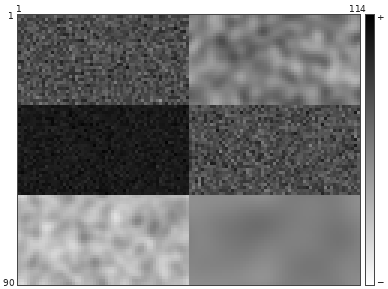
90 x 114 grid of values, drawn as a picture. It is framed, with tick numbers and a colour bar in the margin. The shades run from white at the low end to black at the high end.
The table splits into 3 rows of 2 panels. Panel 1,1: high, fine-grained. Panel 1,2: middling, blotchy. Panel 2,1: very high, fine-grained, faint in contrast. Panel 2,2: high, fine-grained. Panel 3,1: low, blotchy. Panel 3,2: middling, smooth, faint in contrast.
